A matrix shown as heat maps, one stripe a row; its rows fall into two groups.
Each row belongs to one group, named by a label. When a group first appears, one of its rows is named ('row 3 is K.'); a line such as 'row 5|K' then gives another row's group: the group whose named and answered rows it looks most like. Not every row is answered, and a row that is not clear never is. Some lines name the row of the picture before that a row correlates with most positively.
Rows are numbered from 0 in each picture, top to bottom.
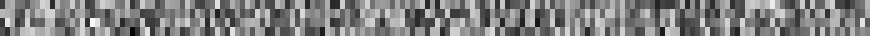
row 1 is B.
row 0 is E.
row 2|B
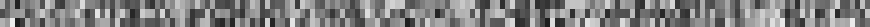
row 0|B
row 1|E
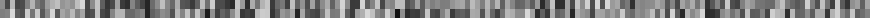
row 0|B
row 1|B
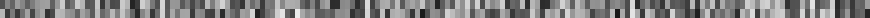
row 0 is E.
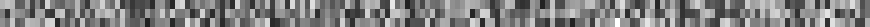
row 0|B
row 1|E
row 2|B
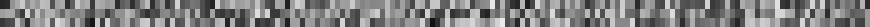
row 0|E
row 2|E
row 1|B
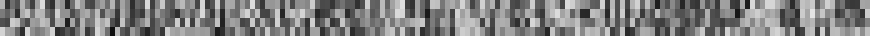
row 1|E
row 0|E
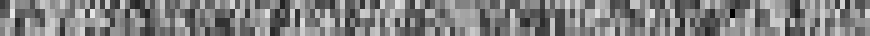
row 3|B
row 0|E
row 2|B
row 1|B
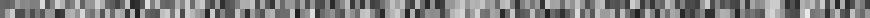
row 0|E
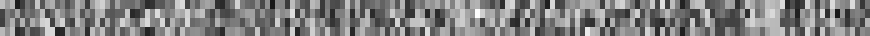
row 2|E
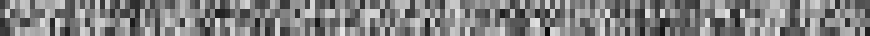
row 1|B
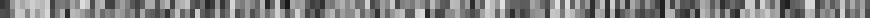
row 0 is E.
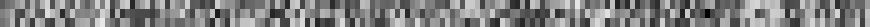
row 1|B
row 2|E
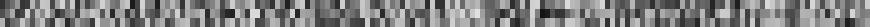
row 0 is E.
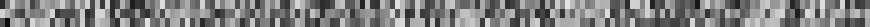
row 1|B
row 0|E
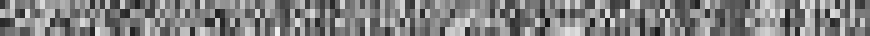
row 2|E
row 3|E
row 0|E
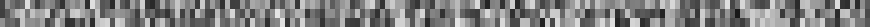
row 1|E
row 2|E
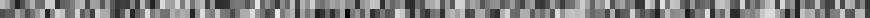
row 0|B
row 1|E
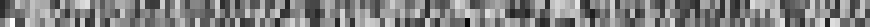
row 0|E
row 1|E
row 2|B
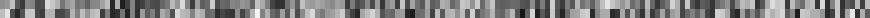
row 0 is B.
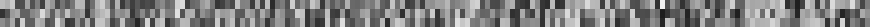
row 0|B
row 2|E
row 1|E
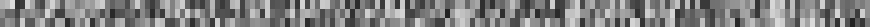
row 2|E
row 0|B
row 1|B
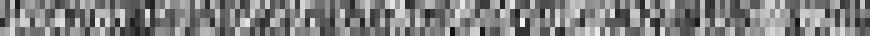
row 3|B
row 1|E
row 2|E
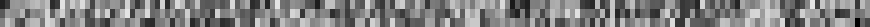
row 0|E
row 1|E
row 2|B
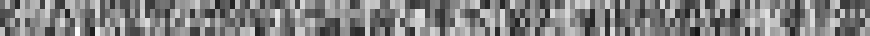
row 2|E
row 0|B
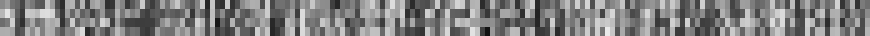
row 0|B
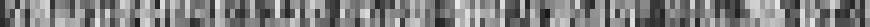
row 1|E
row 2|E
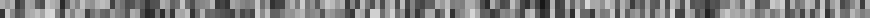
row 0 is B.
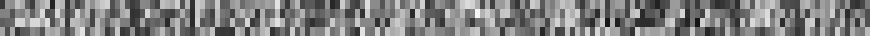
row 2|E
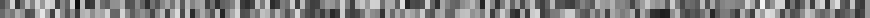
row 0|B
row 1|E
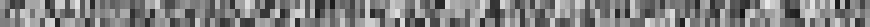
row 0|E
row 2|B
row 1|E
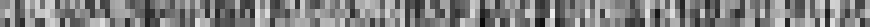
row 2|B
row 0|B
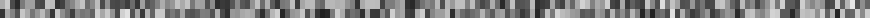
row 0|B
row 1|E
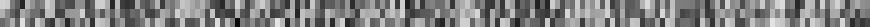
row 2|E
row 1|B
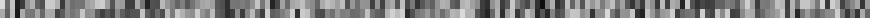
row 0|B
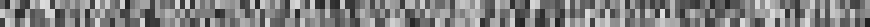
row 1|B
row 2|B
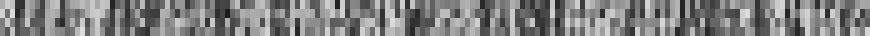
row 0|B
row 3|B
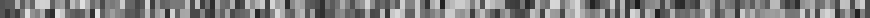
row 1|E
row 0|E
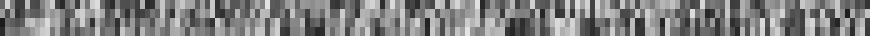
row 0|B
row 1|B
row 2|E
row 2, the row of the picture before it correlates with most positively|0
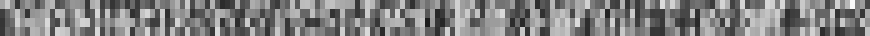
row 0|B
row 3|E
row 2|E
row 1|E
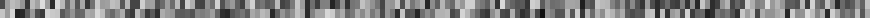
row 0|E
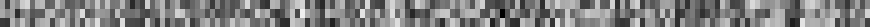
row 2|E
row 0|E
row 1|B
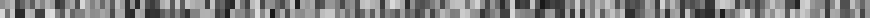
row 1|B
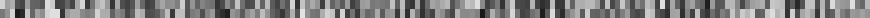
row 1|B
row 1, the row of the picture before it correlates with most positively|1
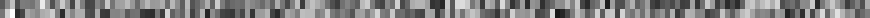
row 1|B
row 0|E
